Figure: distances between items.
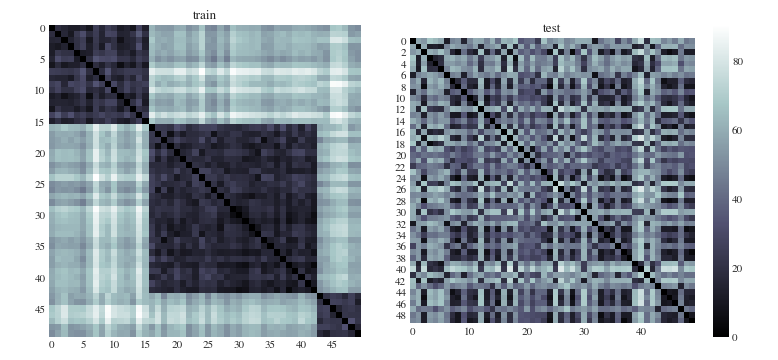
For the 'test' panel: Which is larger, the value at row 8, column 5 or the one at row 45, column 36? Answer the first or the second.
the first
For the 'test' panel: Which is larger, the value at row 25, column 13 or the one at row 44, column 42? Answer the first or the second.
the second
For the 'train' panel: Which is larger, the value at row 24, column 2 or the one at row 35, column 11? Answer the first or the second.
the first
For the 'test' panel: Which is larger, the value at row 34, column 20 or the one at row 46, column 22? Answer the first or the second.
the second
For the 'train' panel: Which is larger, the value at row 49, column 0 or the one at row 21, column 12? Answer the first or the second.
the second
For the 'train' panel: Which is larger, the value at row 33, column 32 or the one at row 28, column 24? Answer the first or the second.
the second
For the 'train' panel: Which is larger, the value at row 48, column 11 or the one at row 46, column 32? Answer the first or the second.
the second
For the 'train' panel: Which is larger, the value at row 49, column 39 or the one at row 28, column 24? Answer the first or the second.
the first
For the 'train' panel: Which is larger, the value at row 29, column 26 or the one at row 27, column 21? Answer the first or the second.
the first
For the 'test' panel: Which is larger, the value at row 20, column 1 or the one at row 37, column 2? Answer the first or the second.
the first
